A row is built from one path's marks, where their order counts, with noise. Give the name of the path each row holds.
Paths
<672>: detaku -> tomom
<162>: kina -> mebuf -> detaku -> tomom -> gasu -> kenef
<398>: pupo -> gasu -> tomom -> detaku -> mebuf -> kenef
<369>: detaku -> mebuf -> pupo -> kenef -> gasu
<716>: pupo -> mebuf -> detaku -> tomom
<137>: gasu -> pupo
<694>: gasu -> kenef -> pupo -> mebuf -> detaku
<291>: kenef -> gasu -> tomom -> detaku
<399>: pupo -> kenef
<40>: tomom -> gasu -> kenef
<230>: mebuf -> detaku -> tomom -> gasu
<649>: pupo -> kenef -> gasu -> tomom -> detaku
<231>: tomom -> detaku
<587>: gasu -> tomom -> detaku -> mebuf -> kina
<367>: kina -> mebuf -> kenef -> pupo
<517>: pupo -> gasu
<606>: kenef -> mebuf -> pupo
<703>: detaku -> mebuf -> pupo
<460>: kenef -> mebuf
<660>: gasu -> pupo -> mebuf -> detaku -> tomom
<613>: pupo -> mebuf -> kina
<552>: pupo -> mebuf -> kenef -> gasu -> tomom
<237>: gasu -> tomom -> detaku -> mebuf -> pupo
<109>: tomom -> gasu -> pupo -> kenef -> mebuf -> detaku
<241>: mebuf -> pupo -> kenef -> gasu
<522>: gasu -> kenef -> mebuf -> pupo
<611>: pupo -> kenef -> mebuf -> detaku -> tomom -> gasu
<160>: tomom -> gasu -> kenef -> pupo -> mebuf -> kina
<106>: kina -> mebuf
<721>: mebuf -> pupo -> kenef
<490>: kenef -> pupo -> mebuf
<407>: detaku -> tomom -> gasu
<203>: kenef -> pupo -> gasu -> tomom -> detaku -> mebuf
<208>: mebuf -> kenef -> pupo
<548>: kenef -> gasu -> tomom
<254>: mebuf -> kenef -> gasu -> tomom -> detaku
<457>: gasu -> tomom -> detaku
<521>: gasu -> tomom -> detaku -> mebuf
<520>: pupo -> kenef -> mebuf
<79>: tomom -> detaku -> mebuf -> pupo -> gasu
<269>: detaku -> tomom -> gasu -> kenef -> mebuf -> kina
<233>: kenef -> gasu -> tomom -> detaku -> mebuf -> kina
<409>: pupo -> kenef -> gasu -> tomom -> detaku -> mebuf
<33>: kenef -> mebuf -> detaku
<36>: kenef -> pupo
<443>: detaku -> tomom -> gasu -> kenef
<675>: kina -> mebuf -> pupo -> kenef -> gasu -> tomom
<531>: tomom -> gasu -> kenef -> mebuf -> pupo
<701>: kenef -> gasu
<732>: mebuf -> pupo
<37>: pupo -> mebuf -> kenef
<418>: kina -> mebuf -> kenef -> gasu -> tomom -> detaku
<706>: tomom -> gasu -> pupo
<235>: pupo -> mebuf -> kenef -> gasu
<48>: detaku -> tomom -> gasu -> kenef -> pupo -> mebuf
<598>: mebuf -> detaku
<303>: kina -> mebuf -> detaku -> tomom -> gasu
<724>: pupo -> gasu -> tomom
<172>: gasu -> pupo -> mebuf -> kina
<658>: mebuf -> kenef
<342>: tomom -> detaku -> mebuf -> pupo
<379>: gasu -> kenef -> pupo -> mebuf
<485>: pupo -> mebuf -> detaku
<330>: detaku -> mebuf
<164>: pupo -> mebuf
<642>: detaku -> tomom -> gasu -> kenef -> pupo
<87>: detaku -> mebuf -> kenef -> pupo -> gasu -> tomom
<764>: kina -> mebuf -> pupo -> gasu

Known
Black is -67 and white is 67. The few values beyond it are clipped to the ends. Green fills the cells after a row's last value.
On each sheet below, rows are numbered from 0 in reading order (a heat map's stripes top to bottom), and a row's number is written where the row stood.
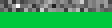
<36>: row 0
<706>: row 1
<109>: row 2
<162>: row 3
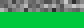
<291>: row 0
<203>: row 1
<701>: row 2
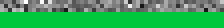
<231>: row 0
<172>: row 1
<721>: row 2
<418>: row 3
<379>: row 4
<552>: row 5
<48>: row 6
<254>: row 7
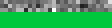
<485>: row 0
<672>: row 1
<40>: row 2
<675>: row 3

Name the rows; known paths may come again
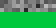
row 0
<233>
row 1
<48>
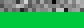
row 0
<106>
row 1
<398>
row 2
<457>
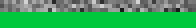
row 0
<660>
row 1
<407>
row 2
<203>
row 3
<701>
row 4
<254>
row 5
<291>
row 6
<721>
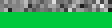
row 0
<694>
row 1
<675>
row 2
<706>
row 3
<613>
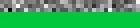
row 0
<137>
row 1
<409>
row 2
<764>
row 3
<672>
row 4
<548>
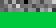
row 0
<37>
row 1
<109>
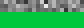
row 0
<611>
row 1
<379>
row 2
<237>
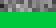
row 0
<716>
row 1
<162>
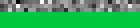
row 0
<164>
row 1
<587>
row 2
<241>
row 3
<642>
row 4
<235>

